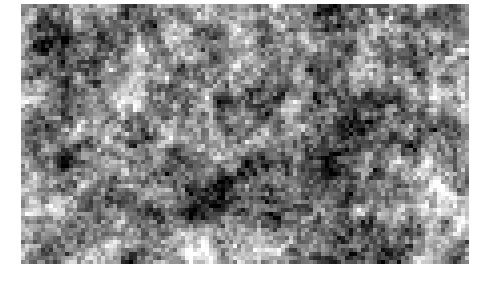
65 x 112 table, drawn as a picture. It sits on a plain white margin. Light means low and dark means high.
The values follow a bell shape. The texture is blotchy. No overall slope runs across the table.
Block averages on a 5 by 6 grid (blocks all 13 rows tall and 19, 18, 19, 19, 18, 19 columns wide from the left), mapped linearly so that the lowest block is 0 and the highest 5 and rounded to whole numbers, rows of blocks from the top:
4 3 1 2 3 3 / 3 1 2 3 3 1 / 3 2 2 3 5 3 / 2 3 5 4 4 0 / 2 2 1 2 4 1
